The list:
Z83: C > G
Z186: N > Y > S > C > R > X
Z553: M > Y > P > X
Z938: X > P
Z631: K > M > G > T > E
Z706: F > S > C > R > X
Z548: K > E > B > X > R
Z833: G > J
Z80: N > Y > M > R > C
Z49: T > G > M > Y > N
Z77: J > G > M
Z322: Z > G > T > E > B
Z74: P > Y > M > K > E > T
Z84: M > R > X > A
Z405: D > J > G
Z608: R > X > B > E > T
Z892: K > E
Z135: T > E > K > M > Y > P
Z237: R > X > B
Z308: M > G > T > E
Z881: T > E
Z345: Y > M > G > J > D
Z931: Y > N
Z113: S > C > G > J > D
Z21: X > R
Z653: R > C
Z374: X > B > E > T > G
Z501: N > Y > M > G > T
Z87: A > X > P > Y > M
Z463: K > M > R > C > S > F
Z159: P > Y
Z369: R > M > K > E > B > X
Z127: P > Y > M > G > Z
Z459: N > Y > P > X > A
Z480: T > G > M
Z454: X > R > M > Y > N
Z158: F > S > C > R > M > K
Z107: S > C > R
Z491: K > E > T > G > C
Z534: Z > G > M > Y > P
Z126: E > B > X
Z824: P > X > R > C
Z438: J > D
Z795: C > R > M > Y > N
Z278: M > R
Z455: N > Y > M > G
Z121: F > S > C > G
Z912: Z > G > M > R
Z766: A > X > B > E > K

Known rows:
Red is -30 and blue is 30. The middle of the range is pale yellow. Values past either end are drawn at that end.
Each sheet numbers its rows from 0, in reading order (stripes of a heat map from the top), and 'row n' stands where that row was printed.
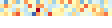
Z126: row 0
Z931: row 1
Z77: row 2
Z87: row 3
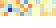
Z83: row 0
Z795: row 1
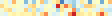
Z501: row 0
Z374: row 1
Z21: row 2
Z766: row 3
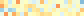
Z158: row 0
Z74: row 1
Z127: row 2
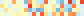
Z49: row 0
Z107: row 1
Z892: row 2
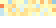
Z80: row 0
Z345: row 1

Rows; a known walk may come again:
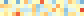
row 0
Z766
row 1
Z308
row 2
Z912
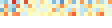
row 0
Z892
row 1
Z534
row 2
Z126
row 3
Z548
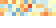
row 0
Z833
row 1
Z824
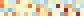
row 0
Z706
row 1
Z459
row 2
Z159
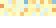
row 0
Z127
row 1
Z345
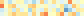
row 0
Z186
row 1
Z369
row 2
Z491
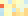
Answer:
Z795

